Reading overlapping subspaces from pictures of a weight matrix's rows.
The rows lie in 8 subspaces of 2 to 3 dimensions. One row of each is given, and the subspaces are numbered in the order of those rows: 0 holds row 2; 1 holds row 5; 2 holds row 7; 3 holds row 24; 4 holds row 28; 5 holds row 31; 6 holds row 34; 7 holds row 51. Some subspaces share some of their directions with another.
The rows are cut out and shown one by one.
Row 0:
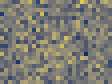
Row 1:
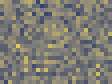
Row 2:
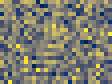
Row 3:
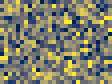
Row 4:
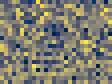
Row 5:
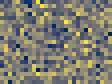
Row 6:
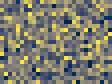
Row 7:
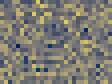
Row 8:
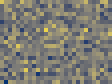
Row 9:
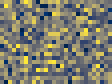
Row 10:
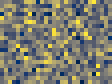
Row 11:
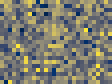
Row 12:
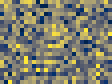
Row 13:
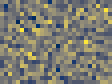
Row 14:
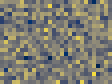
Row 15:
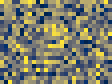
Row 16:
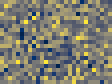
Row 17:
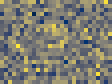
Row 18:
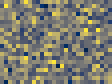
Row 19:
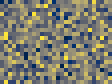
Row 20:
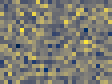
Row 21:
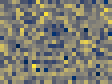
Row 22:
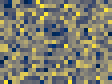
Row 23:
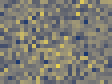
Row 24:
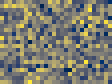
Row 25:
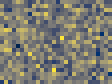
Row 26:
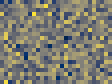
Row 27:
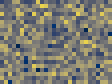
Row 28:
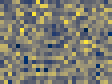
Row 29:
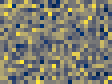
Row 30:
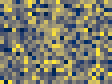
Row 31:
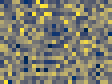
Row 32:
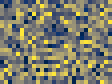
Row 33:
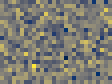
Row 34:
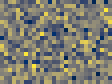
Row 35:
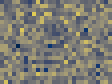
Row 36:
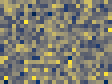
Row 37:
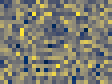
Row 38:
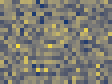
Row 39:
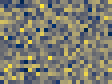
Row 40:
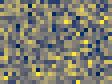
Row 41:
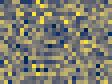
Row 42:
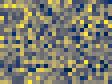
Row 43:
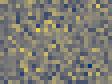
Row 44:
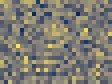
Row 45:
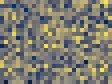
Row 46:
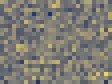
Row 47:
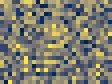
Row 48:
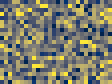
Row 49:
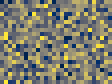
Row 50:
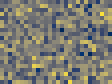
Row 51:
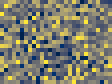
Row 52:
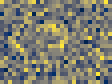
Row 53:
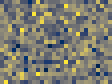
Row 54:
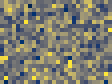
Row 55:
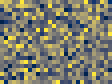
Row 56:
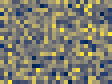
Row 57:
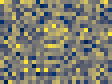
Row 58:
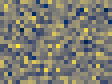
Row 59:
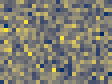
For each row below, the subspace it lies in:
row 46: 1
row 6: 1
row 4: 6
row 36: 1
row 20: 4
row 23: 7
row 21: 6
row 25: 2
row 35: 0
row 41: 2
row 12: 4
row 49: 6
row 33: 6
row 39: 3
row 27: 0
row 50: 0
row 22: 1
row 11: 2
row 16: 7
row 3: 1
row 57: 3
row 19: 6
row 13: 4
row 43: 4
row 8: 3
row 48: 0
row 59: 2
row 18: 5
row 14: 3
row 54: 1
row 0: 7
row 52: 5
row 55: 3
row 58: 4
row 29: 1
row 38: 2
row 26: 6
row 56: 0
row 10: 3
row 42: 3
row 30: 2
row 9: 5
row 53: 0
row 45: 3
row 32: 7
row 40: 1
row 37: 7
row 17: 5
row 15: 5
